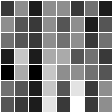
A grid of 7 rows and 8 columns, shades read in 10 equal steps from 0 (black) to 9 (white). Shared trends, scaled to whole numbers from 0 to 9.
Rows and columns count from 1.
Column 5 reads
5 3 4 6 5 3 2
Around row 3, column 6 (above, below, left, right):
5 3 4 2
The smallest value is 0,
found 2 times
